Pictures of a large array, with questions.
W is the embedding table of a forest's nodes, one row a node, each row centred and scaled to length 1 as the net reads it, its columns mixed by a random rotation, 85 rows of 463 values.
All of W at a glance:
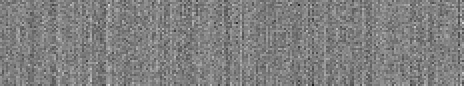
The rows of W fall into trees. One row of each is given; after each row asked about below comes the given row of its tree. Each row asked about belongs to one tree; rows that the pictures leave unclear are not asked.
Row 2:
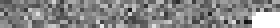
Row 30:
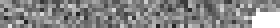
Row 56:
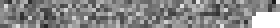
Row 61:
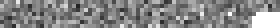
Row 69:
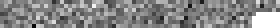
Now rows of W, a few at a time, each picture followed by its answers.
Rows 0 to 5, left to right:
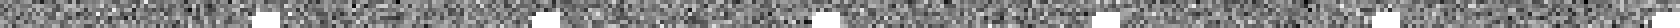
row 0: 30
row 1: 56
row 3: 69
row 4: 30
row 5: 30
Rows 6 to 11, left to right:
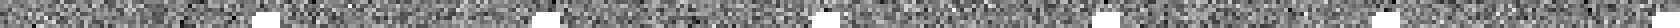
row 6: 69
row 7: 56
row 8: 2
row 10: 56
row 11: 30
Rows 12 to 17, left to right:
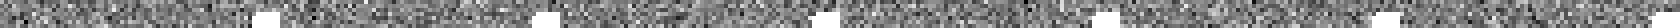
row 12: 30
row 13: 56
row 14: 56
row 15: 30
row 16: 69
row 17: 2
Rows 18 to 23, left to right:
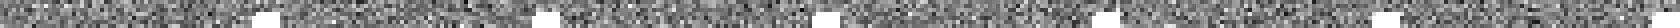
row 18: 69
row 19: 30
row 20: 30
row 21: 56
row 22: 2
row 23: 2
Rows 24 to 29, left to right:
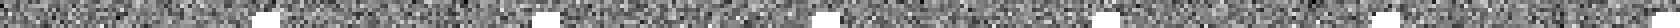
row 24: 56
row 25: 30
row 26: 61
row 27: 2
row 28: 69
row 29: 69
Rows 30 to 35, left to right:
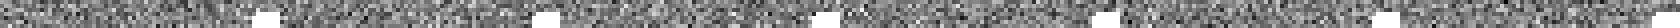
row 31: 61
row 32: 69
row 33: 56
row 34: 2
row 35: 69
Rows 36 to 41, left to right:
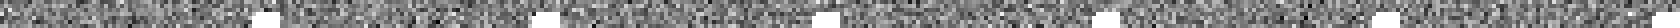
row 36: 2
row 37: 69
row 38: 69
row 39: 30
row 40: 69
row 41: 61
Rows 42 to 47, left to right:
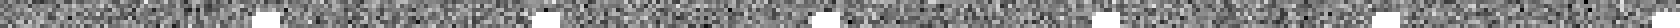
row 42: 30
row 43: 2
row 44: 56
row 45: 2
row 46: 69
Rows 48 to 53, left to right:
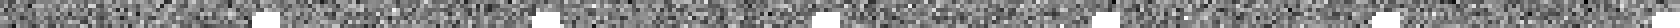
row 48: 61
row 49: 30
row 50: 69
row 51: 56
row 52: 56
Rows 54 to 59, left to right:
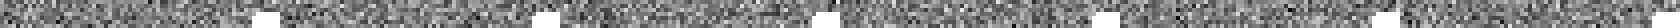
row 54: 2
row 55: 61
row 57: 2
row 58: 56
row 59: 2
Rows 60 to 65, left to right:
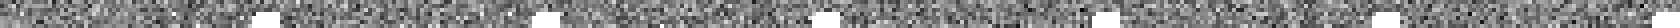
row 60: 69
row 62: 2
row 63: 30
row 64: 69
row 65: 61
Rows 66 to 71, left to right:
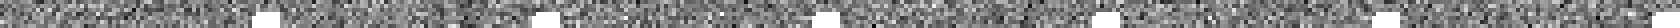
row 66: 30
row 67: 69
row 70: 30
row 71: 61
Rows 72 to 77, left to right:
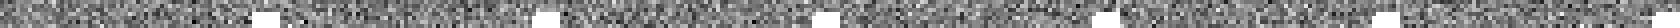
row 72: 2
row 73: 30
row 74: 2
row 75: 56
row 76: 69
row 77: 30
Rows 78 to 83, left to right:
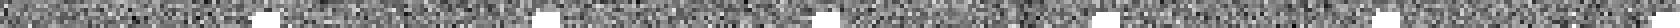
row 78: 2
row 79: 30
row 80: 30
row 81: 69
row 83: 69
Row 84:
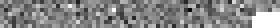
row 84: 30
